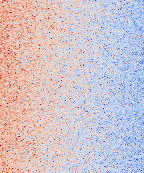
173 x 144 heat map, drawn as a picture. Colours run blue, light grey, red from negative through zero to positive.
Fine speckle covers the field. Overall the values sit about 50% of the way up the scale. The field climbs toward the left. No regular stripes run through it.
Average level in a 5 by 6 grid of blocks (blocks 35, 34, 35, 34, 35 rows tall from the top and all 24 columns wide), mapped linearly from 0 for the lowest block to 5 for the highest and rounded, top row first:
5 4 3 2 1 0
5 4 3 2 1 0
5 4 3 2 1 0
5 4 3 2 1 0
5 4 3 2 1 0
